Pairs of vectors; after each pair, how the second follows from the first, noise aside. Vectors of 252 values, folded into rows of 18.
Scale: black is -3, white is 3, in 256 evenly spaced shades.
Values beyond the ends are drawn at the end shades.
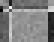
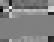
partly zeroed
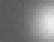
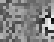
sign-scrambled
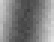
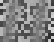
sign-scrambled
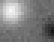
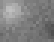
shrunk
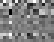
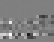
partly zeroed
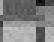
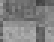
shrunk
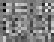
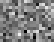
shuffled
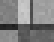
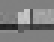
partly zeroed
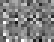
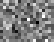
shuffled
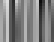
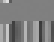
partly zeroed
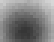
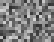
shuffled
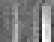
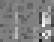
partly zeroed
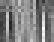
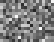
shuffled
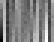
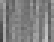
shrunk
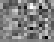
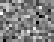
shuffled
